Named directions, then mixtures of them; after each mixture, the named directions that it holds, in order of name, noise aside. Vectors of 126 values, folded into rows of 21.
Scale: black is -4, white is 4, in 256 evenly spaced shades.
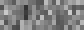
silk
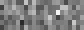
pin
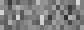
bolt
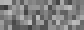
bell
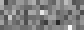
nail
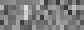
silk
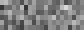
bell, pin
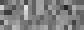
bell, pin, silk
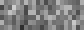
bell, nail, pin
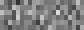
bolt, pin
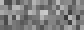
bolt, nail, pin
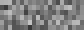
bell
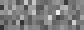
pin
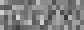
bell, bolt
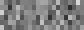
bolt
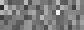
bolt, pin, silk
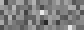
nail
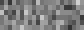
bell, bolt, nail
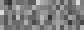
bolt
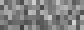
nail, pin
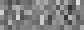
bolt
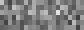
bolt, nail, pin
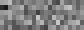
bell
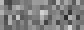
bolt, nail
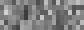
silk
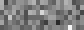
nail
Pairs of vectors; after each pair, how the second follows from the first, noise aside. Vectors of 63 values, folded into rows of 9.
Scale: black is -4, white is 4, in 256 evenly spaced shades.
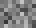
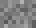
shrunk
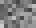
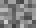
shuffled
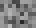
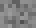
shrunk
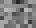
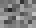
wrapped around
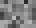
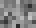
wrapped around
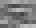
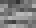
wrapped around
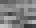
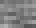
shrunk
